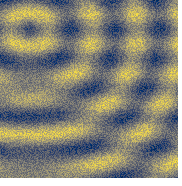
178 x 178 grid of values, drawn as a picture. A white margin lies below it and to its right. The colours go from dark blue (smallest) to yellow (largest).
Stripes: horizontal, repeating 6 times. Seam: none. Rings: centred on the top left. Average level on the scale: 50%. Slope: none. Odd rows or columns: none.
